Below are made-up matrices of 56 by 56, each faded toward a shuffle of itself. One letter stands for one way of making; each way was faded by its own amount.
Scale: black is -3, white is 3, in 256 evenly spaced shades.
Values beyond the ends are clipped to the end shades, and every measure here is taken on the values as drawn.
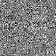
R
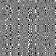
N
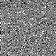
R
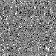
R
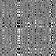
N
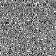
R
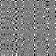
N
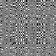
N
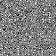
R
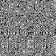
R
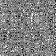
R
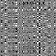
N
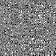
R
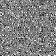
R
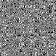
R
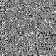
R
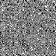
R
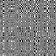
N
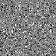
R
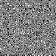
R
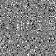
R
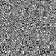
R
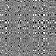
N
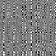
N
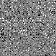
R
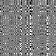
N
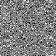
R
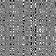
N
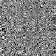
R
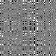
N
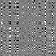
N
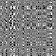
N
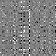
N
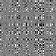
N
